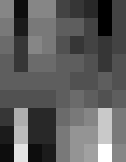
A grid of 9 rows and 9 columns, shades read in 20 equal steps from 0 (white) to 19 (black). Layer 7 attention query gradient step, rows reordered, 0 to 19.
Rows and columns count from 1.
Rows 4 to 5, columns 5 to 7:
12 12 13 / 12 13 13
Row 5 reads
12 12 12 12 12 13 13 12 13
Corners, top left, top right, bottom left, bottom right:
9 14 18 9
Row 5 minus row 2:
2 -5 2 2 0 1 -1 -7 -1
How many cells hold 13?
11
